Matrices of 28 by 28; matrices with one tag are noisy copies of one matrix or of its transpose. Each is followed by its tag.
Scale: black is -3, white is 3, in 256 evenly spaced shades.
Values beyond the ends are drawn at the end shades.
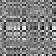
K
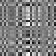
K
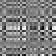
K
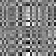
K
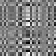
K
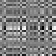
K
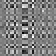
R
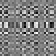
R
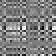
K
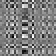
R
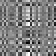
K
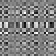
R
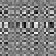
R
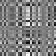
K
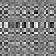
R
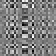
R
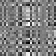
K
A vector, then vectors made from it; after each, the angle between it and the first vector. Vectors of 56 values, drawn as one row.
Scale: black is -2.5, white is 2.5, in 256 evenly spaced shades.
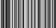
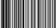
nearly parallel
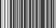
nearly opposite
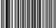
partly aligned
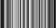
partly aligned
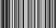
nearly parallel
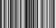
partly opposed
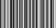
nearly opposite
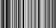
nearly parallel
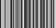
nearly opposite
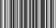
nearly opposite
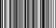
partly opposed
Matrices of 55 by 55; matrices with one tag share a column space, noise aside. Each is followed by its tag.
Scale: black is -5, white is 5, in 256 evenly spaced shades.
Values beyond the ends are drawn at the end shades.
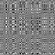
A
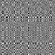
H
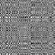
H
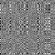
A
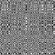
A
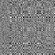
H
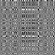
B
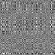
A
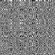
B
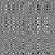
A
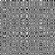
B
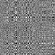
H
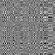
H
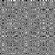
B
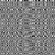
B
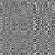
A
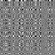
B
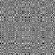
H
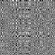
B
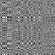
H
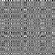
B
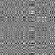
H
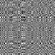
H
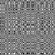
A
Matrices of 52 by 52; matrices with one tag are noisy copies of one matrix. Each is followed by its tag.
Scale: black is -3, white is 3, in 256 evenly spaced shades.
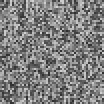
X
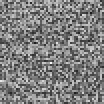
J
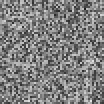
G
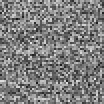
J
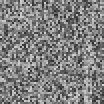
G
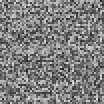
J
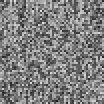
X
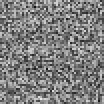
J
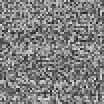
J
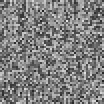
X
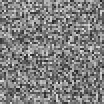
J
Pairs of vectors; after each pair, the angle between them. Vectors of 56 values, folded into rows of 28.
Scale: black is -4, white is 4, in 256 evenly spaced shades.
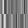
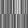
partly opposed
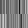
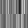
orthogonal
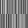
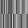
orthogonal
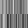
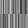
orthogonal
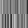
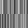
partly aligned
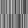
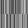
orthogonal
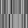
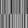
nearly parallel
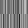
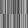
nearly parallel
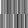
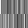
nearly parallel
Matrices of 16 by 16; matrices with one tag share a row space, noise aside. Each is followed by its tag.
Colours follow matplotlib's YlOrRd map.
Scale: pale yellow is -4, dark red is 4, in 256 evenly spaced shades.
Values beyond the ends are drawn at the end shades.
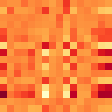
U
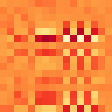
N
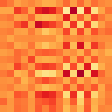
N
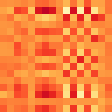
N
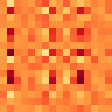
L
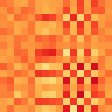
N
